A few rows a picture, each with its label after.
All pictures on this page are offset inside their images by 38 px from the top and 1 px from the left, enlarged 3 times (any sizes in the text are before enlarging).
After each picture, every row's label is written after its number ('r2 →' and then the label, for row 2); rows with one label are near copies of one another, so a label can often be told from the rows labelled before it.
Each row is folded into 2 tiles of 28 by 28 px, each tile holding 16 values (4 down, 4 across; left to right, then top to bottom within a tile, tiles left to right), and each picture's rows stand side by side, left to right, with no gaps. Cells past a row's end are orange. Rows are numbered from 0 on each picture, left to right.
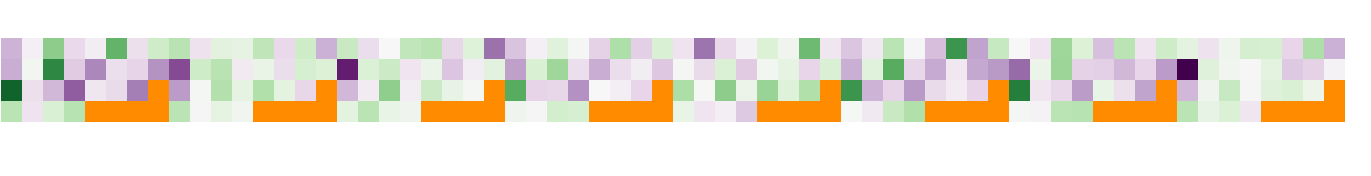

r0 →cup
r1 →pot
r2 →pot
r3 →cup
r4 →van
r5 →cup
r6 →cup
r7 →pot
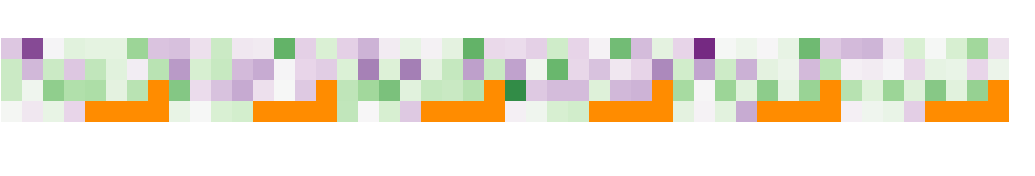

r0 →van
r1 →cup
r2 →van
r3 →cup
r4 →van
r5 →van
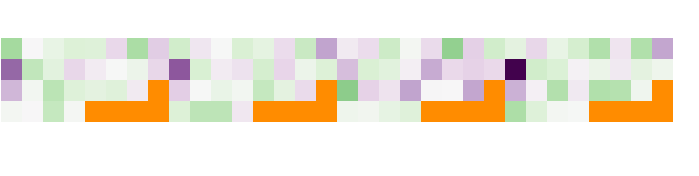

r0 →pot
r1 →pot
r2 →cup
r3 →pot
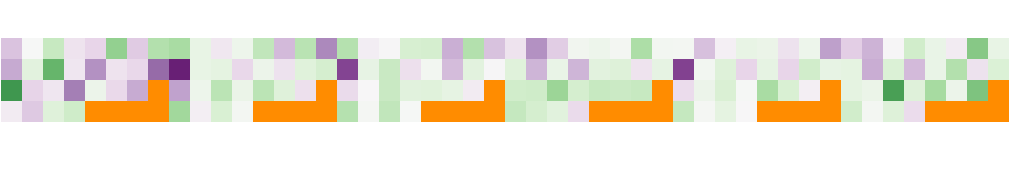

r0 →cup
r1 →pot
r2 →pot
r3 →van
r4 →pot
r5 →van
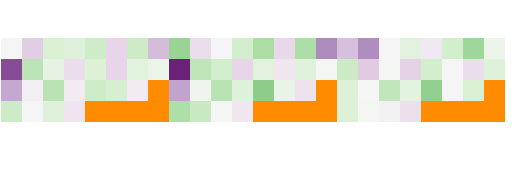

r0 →pot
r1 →pot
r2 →van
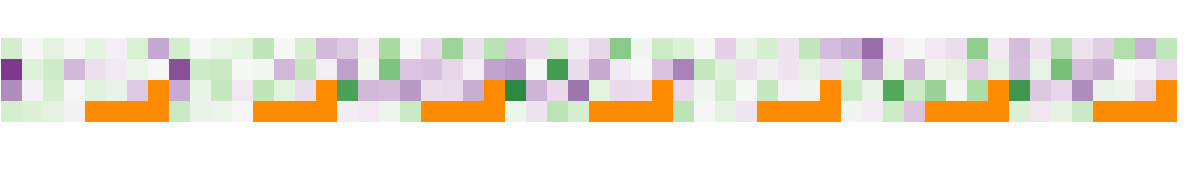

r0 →pot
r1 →pot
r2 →cup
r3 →cup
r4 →pot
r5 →van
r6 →cup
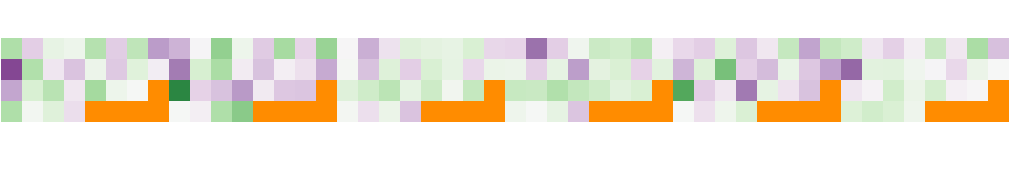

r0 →pot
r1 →cup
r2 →van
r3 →van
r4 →cup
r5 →pot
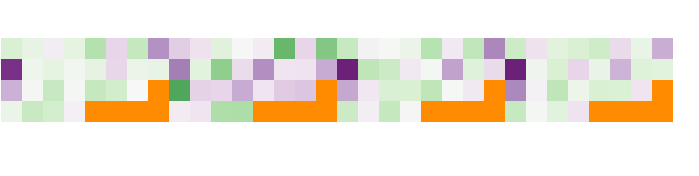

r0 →pot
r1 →cup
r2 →pot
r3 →pot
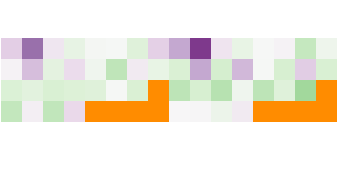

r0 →van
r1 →van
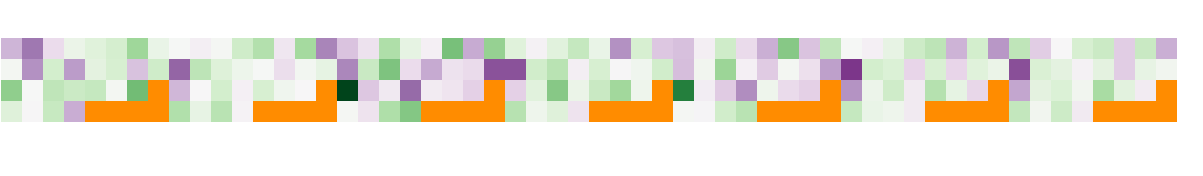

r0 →van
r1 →pot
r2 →cup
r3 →pot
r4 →cup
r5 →pot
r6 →pot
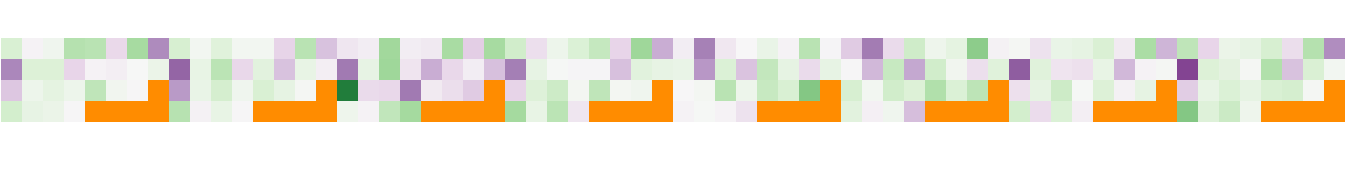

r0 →pot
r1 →pot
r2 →cup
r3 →pot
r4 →van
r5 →van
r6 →pot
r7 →pot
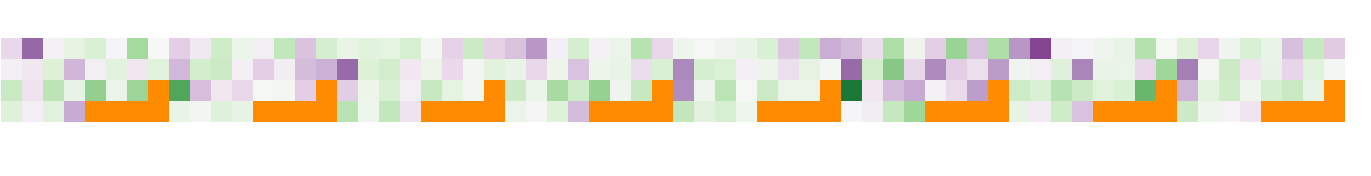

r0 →van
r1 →cup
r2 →pot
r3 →van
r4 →pot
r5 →cup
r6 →van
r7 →pot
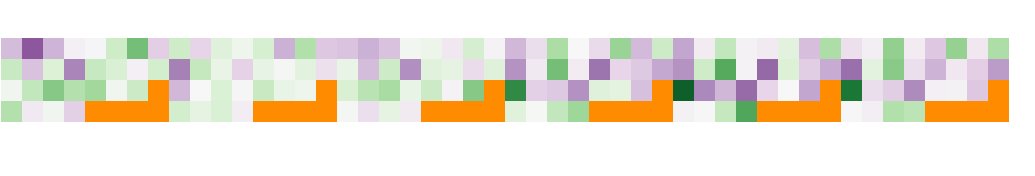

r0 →van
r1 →pot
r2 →van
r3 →cup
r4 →cup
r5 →cup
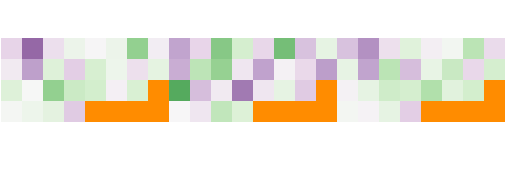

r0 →van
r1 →cup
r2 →van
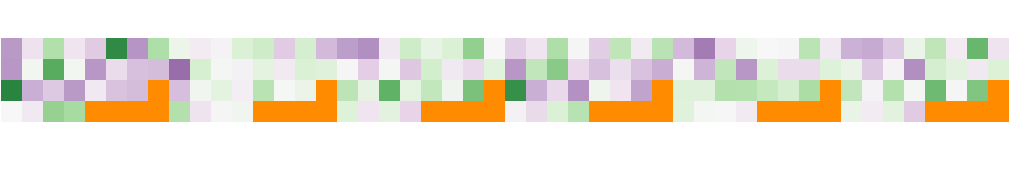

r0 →cup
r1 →pot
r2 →van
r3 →cup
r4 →van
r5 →van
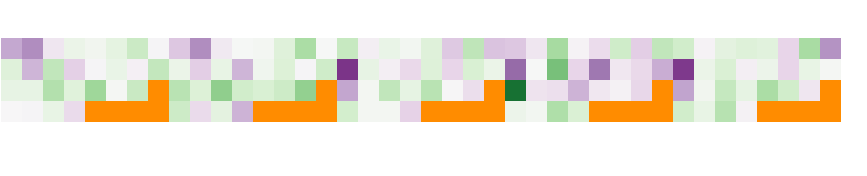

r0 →van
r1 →van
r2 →pot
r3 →cup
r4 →pot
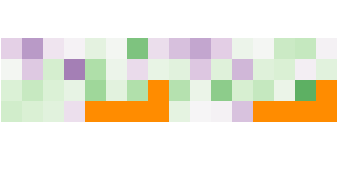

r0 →van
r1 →van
